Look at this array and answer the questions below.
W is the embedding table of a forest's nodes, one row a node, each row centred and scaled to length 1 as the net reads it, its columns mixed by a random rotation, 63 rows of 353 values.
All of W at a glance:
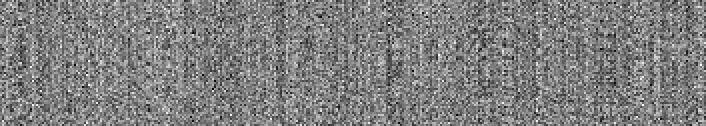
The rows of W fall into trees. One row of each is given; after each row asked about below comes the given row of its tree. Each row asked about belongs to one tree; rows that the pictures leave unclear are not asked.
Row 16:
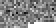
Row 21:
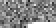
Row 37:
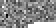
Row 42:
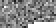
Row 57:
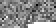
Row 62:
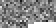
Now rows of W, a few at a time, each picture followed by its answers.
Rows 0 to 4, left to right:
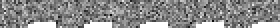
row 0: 37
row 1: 42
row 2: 42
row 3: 21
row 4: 37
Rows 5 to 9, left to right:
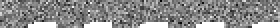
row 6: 16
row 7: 37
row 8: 62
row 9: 16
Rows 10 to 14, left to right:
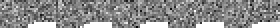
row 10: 42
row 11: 37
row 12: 42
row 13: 62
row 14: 21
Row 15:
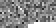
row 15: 21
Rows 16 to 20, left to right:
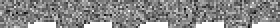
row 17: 42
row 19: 21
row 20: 57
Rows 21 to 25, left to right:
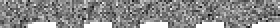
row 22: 57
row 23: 57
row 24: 42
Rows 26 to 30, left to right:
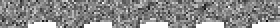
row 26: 62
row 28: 57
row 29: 57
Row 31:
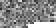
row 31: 16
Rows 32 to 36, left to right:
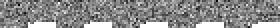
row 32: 16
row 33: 42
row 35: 37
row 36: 42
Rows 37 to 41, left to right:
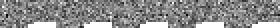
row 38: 16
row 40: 21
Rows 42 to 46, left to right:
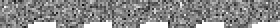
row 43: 21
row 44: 57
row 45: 42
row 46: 21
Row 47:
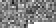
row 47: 57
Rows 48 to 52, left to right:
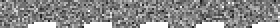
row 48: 42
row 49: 16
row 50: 62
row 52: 16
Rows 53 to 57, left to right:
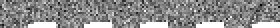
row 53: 37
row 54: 16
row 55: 16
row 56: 62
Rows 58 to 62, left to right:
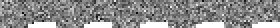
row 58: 42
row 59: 42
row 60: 16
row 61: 37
